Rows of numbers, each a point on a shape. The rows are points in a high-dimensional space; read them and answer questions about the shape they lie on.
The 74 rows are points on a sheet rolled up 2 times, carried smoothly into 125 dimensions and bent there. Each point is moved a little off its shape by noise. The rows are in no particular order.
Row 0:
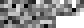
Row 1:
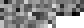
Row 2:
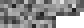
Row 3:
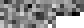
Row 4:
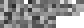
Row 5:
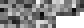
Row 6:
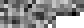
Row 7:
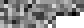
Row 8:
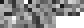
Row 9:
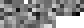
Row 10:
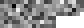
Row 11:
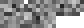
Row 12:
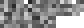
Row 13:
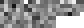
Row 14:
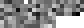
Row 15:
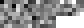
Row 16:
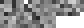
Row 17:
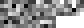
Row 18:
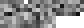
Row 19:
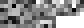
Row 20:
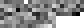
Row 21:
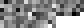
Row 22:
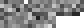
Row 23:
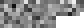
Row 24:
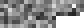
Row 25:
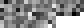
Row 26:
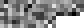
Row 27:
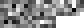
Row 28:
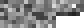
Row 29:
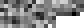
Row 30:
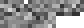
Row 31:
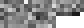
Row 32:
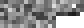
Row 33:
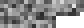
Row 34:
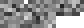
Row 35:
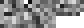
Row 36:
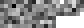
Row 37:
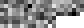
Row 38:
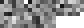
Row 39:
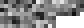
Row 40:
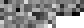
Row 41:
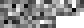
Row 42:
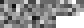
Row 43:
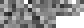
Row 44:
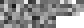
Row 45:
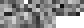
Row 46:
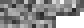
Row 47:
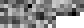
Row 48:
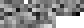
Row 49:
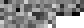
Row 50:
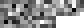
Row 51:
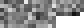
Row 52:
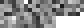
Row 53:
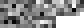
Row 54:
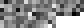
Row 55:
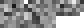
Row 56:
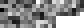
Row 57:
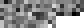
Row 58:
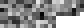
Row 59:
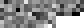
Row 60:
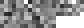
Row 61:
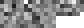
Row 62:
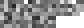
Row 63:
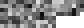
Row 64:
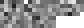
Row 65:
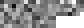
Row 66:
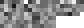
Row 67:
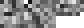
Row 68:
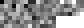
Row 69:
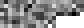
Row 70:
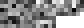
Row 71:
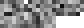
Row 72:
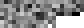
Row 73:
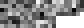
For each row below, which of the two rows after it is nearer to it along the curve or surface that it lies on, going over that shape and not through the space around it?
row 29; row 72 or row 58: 58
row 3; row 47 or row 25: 25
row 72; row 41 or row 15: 41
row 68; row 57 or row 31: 31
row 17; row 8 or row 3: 3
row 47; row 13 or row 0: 0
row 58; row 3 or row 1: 3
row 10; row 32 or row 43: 32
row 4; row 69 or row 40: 40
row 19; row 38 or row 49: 49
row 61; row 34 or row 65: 34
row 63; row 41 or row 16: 41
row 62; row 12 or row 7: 12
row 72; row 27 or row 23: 27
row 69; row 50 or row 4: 50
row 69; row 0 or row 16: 0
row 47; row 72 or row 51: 72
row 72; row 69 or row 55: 69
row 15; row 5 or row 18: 18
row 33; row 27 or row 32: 32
